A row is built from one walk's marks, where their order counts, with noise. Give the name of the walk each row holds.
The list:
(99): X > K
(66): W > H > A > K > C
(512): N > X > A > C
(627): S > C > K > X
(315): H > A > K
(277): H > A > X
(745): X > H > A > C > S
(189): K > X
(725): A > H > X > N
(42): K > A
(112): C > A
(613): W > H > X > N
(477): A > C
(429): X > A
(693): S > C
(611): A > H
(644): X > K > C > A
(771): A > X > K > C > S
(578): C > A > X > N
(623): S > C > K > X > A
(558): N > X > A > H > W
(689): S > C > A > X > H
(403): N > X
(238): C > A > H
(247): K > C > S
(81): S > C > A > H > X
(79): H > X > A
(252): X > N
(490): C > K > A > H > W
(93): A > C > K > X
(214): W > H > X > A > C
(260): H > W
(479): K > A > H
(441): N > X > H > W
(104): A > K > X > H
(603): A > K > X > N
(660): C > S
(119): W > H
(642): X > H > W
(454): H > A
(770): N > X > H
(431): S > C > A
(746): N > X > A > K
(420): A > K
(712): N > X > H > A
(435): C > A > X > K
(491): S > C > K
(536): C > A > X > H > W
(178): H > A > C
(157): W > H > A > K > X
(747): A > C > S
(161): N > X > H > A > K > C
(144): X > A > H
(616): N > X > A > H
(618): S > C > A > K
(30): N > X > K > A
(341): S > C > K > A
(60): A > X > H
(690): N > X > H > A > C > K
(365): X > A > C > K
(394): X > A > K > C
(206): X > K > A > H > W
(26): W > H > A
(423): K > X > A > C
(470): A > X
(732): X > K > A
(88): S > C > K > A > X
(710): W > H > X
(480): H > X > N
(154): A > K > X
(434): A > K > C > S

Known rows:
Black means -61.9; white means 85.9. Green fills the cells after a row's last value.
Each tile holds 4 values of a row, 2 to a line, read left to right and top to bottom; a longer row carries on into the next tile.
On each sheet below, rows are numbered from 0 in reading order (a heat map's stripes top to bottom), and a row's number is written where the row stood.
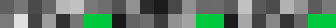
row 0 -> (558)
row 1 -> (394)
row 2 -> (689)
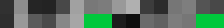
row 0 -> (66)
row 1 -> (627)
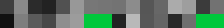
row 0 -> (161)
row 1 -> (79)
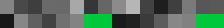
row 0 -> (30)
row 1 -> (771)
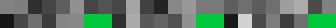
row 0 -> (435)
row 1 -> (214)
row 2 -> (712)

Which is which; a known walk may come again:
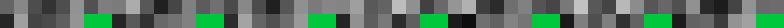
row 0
(431)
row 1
(747)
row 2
(477)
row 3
(277)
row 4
(627)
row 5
(81)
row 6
(394)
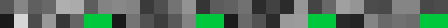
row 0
(616)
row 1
(623)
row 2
(618)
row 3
(189)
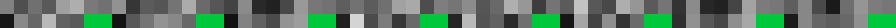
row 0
(725)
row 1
(603)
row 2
(161)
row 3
(712)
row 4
(79)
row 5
(689)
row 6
(66)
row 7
(512)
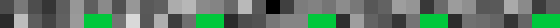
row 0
(112)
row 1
(119)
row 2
(693)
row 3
(429)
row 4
(470)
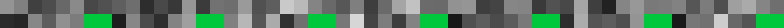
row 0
(99)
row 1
(341)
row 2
(642)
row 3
(206)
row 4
(88)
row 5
(214)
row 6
(480)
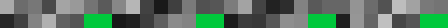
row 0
(403)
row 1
(771)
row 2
(434)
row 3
(770)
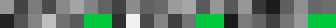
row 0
(252)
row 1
(611)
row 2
(423)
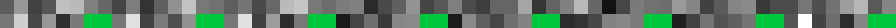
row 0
(536)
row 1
(490)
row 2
(558)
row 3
(435)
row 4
(30)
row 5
(660)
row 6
(154)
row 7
(26)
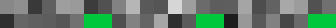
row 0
(157)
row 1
(710)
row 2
(104)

